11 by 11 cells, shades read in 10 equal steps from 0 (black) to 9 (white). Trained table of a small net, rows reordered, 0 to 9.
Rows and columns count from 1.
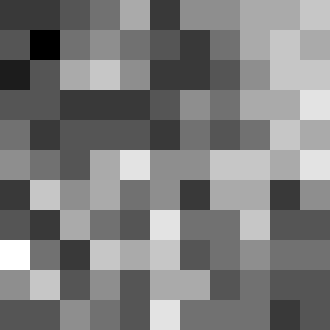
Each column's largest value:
9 7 6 7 8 8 6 7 7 7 8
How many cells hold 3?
27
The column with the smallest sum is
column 2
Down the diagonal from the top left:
2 0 6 2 3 5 2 4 5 3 3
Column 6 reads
2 3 2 3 2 5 5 8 7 6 8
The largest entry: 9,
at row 9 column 1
